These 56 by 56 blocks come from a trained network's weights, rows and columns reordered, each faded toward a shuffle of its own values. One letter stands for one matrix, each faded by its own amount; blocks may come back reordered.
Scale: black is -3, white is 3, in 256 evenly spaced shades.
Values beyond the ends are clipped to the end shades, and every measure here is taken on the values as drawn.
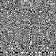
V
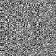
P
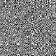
V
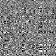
P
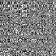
P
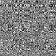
P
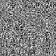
P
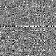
V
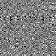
V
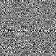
P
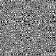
V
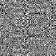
V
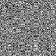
P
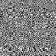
P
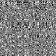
P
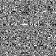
P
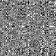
V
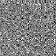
V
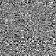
P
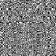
P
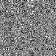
P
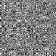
P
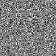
V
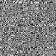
P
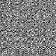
P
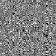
V
